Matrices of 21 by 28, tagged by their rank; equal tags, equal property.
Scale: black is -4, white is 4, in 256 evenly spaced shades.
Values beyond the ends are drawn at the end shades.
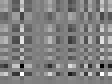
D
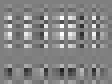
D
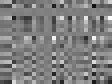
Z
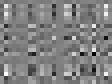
Z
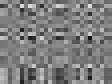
Z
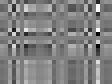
D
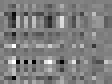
Z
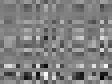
Z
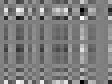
D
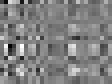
Z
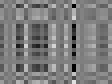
D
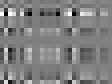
D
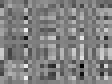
Z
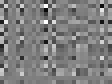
Z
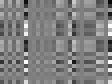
D
